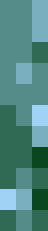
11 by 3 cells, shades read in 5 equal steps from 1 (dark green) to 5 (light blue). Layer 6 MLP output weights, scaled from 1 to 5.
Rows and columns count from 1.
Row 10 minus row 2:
2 1 -3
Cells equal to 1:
2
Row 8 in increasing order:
1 2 2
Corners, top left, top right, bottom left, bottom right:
3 4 2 2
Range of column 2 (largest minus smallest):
2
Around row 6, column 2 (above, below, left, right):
3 2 2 5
